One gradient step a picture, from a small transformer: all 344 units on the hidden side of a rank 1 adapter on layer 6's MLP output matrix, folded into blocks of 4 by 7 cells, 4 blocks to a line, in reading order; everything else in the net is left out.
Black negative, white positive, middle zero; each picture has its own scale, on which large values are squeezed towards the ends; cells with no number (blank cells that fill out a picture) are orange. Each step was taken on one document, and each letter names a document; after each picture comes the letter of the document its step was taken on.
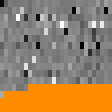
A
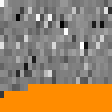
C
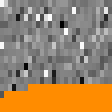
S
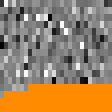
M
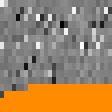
A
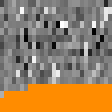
A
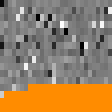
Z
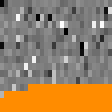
Z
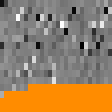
A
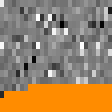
A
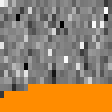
S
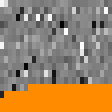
S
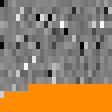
Z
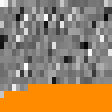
Z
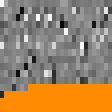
C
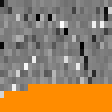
M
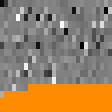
C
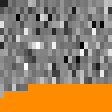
Z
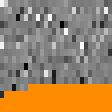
S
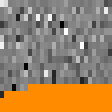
S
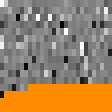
S
